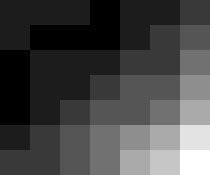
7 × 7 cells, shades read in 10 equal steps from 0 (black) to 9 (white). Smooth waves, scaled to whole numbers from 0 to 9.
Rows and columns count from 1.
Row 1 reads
1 1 1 0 1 1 2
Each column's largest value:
2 2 3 4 6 7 9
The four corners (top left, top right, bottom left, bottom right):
1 2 2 9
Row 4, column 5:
3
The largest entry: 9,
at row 7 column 7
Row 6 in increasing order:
1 2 3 4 5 6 8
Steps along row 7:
same up up up up up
